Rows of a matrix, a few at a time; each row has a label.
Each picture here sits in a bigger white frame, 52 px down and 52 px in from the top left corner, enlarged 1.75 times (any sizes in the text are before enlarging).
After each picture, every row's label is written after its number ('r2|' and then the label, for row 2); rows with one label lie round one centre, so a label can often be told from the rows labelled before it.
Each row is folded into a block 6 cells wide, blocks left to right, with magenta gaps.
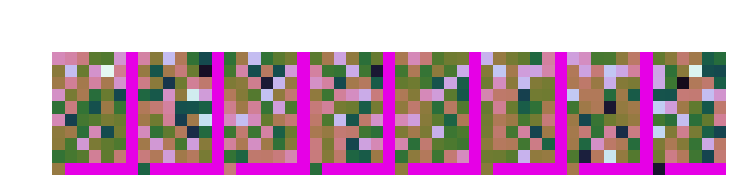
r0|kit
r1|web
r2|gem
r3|web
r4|gem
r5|kit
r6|kit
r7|web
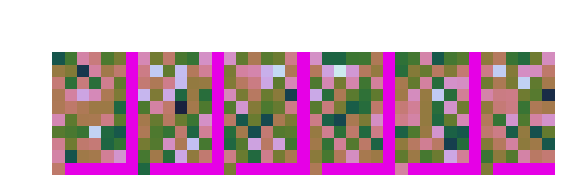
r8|gem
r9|kit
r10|kit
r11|kit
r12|gem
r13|kit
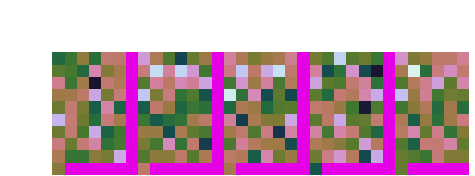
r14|gem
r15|kit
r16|kit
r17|web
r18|kit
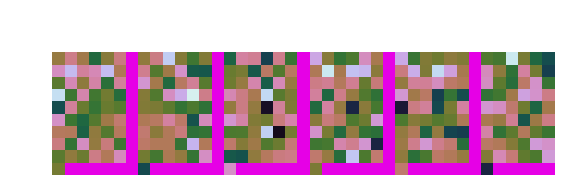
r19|kit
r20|web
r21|gem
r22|kit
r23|kit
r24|web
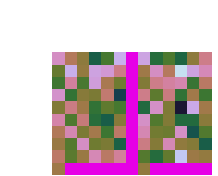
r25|kit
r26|kit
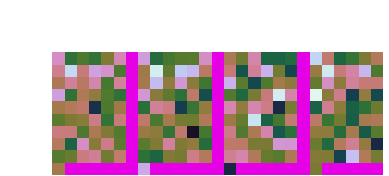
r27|kit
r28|kit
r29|web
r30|kit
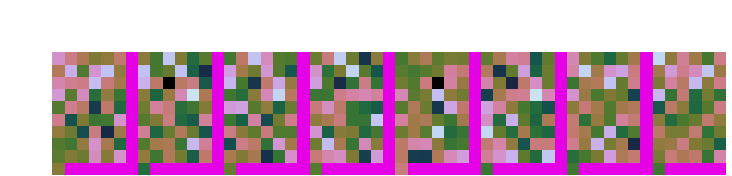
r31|kit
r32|web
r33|web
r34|web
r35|gem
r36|web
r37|kit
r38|kit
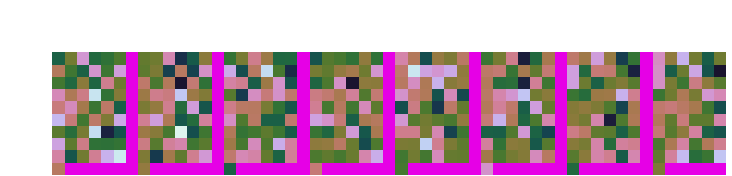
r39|gem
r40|gem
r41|web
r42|gem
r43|kit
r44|gem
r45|web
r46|web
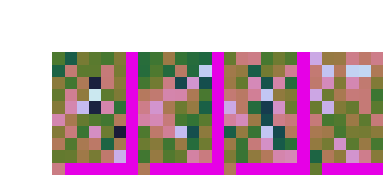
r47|gem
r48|gem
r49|gem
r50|kit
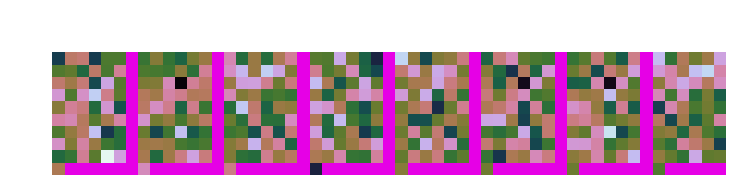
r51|gem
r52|gem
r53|kit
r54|web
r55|kit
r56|gem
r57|gem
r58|kit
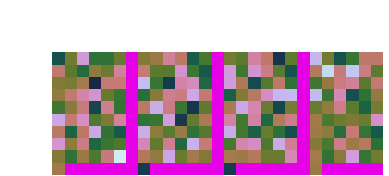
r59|gem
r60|web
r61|web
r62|kit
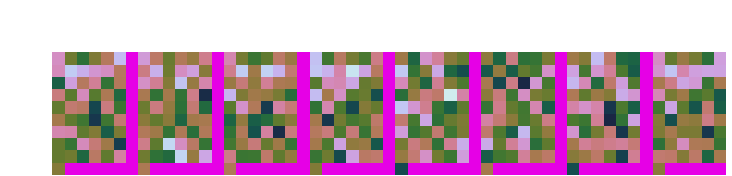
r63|kit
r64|kit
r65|kit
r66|kit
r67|web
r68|gem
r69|web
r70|kit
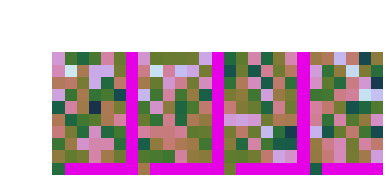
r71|kit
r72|kit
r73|gem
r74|web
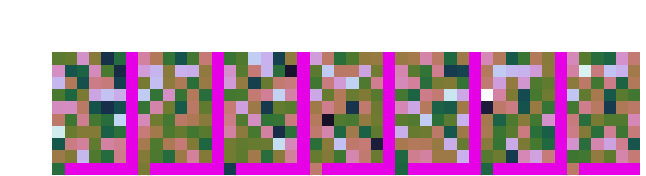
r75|web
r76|kit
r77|web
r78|kit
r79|web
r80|kit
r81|kit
